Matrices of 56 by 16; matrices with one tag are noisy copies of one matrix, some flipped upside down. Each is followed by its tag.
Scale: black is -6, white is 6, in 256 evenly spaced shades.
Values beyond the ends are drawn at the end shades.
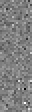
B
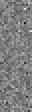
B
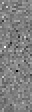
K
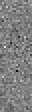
K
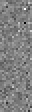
B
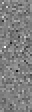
K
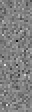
K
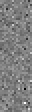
B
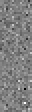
B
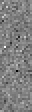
K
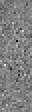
K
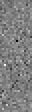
K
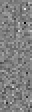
B
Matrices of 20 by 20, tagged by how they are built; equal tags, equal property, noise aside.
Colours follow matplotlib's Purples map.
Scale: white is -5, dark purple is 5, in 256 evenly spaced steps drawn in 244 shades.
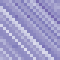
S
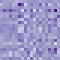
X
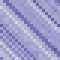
S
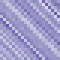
S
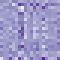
X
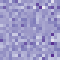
X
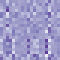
X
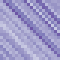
S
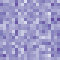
X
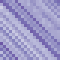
S
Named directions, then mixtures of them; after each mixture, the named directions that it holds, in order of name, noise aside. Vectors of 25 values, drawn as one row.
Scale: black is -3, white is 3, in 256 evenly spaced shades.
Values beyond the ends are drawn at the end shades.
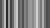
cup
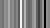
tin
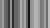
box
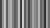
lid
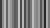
lid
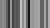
box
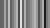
cup, tin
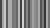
lid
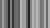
box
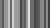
box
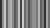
lid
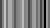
lid, tin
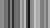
box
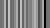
cup, tin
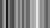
box, cup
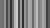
cup, lid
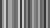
lid
